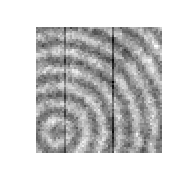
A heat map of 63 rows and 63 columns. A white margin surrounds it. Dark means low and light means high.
The halves do not mirror each other. On average the colour sits 60% of the way up the scale. Columns 15 and 39 stand out from the rest. Rings spread out from the bottom left.
